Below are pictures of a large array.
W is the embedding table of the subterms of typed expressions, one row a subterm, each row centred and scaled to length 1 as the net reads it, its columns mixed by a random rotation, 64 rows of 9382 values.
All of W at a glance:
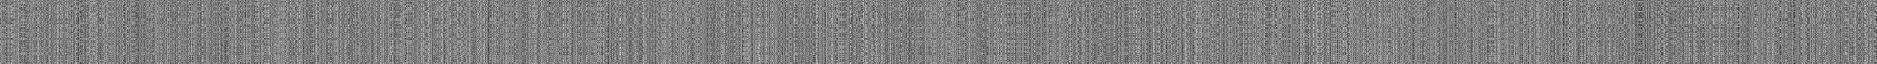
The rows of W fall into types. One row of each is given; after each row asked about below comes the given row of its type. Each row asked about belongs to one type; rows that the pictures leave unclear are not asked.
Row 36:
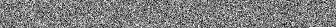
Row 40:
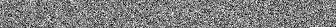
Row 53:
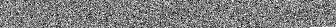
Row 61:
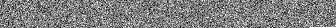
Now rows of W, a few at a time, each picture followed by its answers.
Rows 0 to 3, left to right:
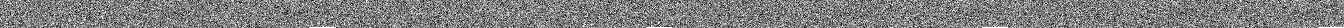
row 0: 53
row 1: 40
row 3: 53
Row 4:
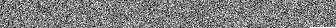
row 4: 61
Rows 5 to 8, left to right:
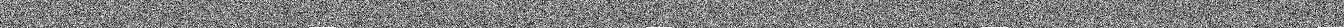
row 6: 53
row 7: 36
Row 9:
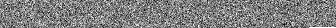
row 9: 36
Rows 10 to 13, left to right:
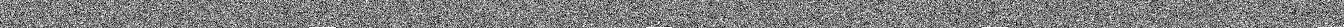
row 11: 40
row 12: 40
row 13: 61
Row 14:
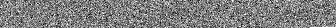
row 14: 53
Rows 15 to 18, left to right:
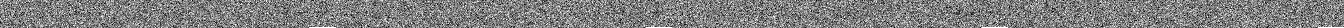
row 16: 40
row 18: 61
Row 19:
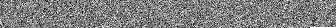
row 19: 61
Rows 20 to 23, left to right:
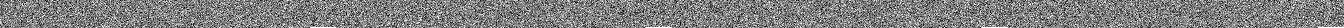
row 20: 61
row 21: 53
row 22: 61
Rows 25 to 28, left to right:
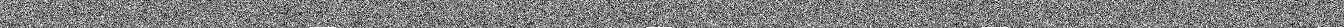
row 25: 36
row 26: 53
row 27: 36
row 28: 36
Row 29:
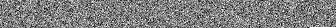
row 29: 40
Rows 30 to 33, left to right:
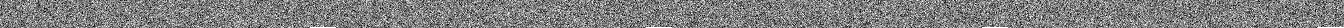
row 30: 61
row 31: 40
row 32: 53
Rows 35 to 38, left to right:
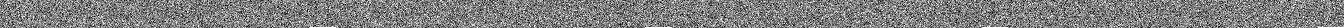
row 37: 40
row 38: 61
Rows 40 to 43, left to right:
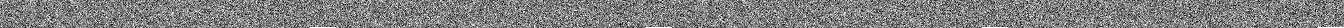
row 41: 36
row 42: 40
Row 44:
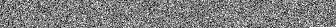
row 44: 61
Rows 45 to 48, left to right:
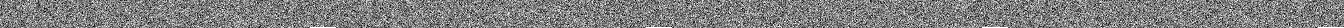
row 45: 61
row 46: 40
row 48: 40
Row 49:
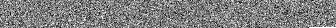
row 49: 53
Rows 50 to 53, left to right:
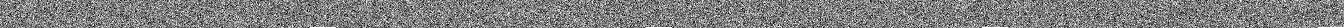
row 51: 40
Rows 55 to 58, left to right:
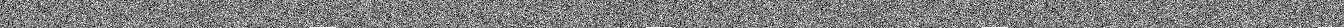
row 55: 61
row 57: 61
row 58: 61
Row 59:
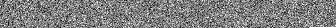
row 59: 61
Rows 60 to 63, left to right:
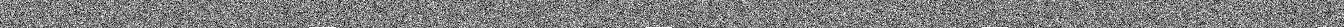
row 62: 40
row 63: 40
